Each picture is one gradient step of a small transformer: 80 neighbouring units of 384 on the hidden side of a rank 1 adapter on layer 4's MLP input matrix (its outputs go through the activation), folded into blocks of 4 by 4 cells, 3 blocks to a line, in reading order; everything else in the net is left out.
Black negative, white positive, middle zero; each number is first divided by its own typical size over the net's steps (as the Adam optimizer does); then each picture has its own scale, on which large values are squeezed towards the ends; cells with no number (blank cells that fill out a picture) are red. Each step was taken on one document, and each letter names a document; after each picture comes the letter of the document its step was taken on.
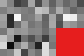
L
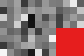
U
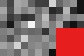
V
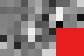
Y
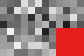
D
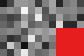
L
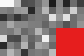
L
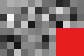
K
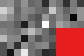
V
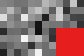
U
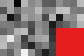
Y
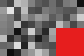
D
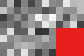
D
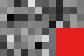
K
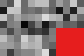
D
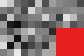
L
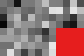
D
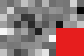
U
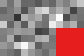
V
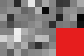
K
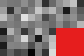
U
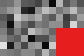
L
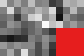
V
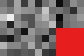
K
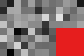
V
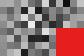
L
